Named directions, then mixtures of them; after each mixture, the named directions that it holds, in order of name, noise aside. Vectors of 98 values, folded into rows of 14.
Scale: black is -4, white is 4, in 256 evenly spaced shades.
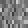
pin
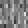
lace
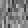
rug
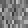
pin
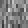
rug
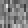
lace, rug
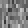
rug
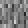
lace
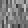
rug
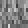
pin, rug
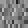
pin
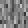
lace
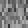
pin, rug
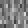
lace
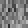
pin, rug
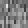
lace, rug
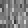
lace, pin
